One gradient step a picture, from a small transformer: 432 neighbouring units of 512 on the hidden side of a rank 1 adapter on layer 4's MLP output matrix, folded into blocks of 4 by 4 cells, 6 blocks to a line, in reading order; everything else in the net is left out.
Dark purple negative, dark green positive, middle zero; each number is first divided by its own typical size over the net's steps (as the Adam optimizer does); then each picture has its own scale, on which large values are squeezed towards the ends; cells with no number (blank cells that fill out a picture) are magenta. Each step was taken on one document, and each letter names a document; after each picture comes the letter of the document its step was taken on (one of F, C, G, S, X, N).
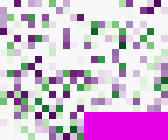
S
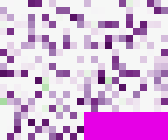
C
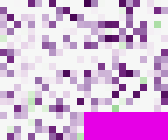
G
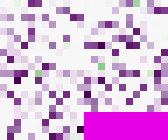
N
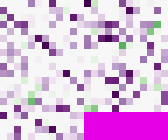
G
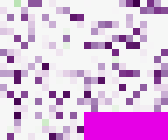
N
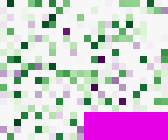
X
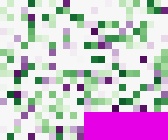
X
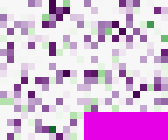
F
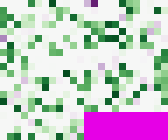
G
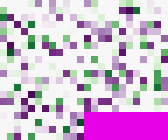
G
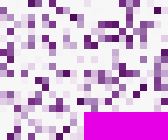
C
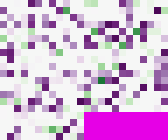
G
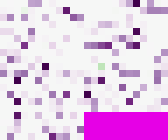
N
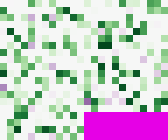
X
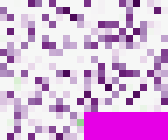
C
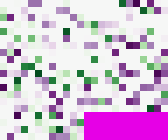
S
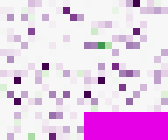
N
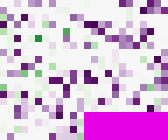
S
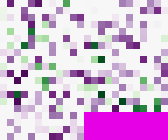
X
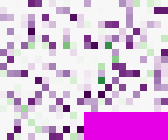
C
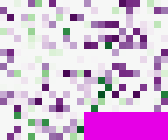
C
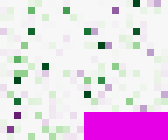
N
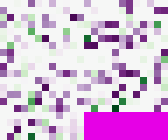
C
